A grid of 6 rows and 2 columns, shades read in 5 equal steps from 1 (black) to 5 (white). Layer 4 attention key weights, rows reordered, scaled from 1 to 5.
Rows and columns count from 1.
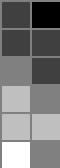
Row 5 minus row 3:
1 2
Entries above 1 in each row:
1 2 2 2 2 2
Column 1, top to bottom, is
2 2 3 4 4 5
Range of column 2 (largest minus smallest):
3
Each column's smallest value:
2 1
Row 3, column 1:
3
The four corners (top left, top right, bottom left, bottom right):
2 1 5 3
